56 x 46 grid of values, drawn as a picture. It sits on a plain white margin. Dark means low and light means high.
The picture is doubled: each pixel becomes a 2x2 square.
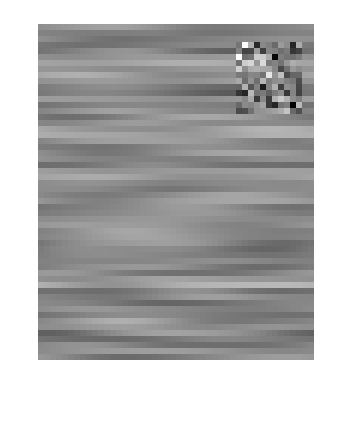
Roughest part: top right. Slope: none. Grain: streaks across. Odd patch: rougher, in the top right. Histogram: heavy tails on both sides.
